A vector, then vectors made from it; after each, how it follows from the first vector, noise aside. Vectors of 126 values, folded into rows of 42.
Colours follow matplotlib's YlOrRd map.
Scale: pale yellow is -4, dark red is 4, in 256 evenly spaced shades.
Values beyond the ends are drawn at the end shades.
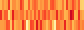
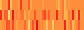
partly zeroed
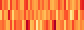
negated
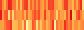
sign-scrambled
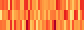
negated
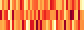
scaled up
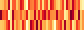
scaled up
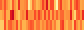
reversed
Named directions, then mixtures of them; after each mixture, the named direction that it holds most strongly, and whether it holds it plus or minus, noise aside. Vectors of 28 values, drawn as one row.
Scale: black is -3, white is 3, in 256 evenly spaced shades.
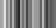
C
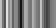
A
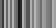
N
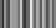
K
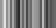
C, plus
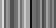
K, minus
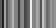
K, plus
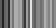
K, plus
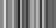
C, plus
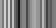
C, plus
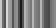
A, plus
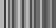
N, minus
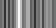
N, minus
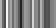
A, plus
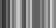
C, minus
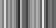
C, plus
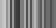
C, plus
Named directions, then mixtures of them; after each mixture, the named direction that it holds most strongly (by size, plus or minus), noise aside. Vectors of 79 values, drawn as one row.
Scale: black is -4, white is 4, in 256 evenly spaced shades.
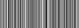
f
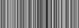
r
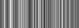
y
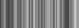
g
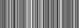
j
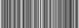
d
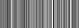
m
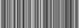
d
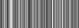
y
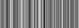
y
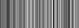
m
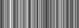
y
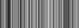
g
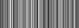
j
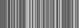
j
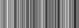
g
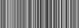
r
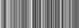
g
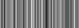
j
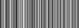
y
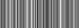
j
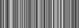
y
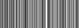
f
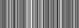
j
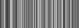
y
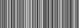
j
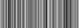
f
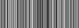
r
